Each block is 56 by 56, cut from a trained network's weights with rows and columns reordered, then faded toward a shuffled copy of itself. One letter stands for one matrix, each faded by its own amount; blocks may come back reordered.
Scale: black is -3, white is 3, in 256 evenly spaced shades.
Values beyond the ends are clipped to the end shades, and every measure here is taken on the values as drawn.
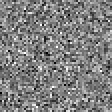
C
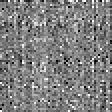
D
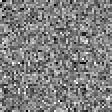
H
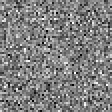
C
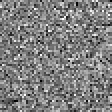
H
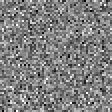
C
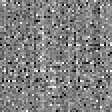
D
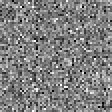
C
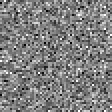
C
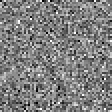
H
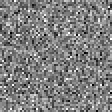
C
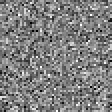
C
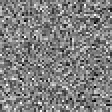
H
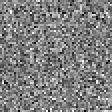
H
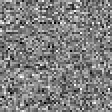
H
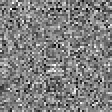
H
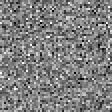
C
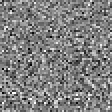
H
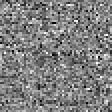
C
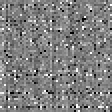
D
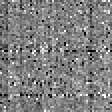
D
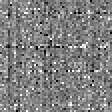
D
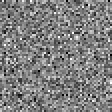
H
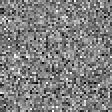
C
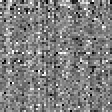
D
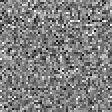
H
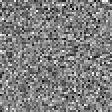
H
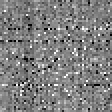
D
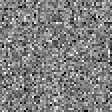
C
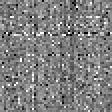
D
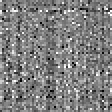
D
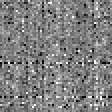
D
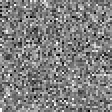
C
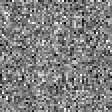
C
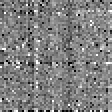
D
